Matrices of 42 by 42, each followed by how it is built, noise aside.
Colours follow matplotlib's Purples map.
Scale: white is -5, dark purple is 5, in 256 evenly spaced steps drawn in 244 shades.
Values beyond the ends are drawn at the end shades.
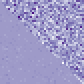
upper triangular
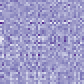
low rank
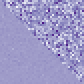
upper triangular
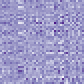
low rank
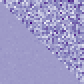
upper triangular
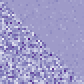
lower triangular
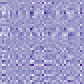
low rank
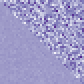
upper triangular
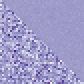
lower triangular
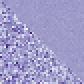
lower triangular
